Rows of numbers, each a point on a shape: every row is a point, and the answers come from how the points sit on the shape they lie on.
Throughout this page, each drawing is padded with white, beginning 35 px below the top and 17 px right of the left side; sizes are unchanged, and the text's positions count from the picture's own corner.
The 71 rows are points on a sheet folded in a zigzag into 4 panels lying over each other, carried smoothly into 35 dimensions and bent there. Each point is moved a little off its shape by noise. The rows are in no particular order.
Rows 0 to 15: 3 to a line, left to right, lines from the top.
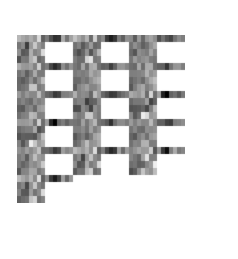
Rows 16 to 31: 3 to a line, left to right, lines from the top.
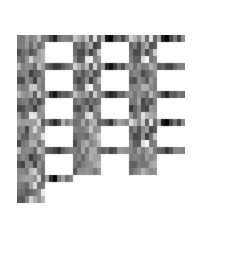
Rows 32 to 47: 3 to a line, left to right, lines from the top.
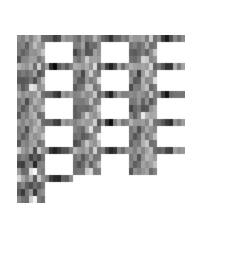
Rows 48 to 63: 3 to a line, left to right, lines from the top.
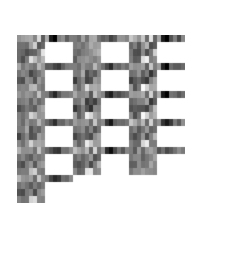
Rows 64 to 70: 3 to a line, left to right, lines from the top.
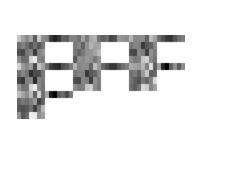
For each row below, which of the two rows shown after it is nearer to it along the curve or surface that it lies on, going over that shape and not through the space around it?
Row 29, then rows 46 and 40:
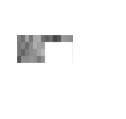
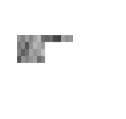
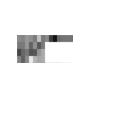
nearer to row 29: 46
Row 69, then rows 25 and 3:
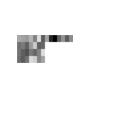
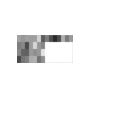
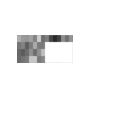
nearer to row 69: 25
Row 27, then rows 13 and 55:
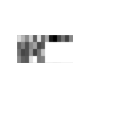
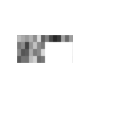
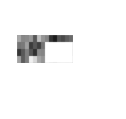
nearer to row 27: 13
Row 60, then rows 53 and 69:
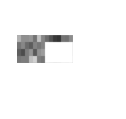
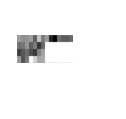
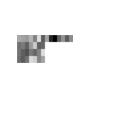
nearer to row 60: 53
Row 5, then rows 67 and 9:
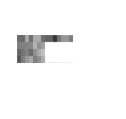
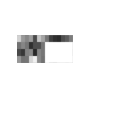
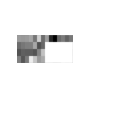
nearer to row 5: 9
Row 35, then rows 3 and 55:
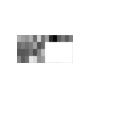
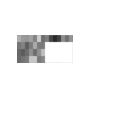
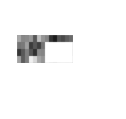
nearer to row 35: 3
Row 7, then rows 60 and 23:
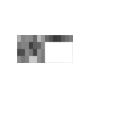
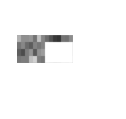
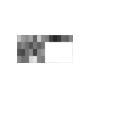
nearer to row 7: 23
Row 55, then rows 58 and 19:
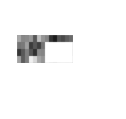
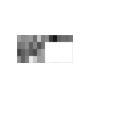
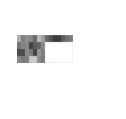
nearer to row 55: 19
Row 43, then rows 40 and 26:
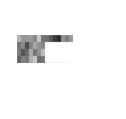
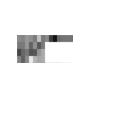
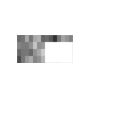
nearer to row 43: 26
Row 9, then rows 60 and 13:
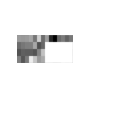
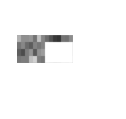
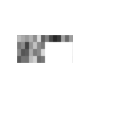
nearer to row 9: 13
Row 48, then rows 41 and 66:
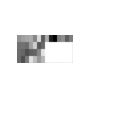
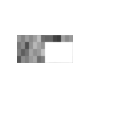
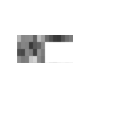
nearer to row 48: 41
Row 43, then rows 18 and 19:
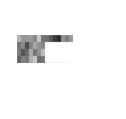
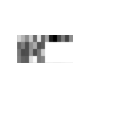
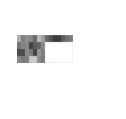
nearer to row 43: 18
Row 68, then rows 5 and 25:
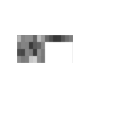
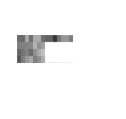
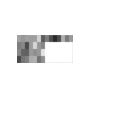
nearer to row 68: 5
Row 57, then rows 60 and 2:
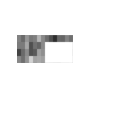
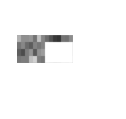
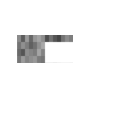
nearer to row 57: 2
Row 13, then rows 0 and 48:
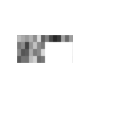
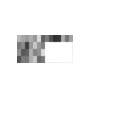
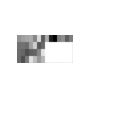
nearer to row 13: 0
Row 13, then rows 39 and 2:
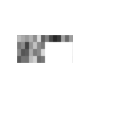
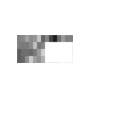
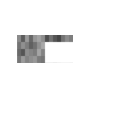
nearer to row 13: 39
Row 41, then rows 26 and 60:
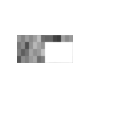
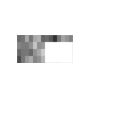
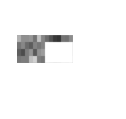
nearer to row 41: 26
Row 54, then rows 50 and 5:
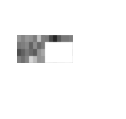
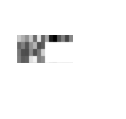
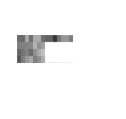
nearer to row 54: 5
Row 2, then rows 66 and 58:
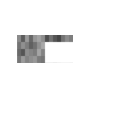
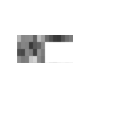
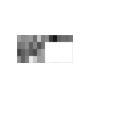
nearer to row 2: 66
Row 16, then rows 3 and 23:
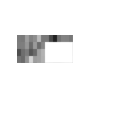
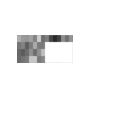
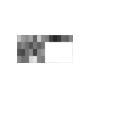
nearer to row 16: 23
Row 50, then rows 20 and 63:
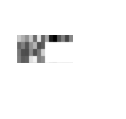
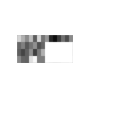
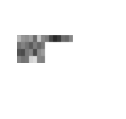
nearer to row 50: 20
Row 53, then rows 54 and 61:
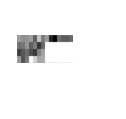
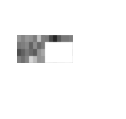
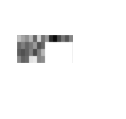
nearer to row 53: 54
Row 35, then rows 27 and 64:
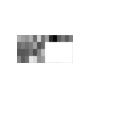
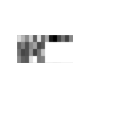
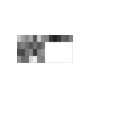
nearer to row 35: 27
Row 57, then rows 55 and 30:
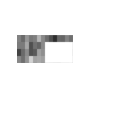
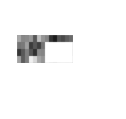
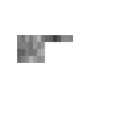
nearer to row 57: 55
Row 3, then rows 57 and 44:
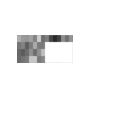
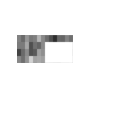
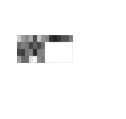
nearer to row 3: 44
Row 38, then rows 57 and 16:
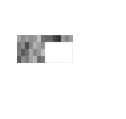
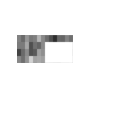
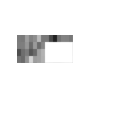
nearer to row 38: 16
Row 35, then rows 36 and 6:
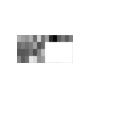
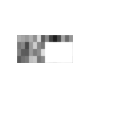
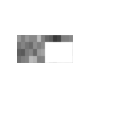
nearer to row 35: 36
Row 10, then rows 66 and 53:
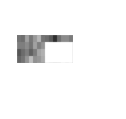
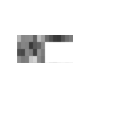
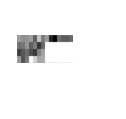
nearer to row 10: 53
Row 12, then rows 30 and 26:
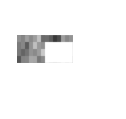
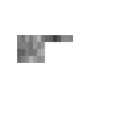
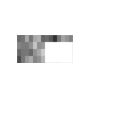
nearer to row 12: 26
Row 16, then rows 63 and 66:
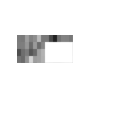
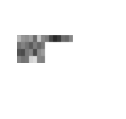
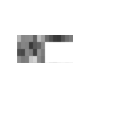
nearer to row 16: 63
